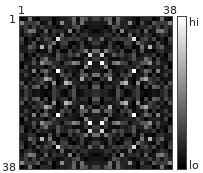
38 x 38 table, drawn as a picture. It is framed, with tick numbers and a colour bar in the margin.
Slope: none. Mirror symmetry: left to right and top to bottom. Average level on the scale: 20%. Seam: none. Histogram: skewed, a long tail of high values.
